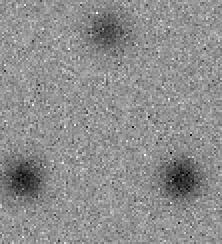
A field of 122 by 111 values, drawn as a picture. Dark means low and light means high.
There is no seam. No single row or column stands out from its neighbours. Three dips sink into the field. Most values sit high, with a long tail of low ones.
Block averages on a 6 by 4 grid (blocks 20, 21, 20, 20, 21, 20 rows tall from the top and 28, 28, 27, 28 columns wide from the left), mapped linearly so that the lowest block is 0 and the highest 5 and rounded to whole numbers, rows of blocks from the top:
5345 / 5445 / 5555 / 4554 / 0540 / 5555
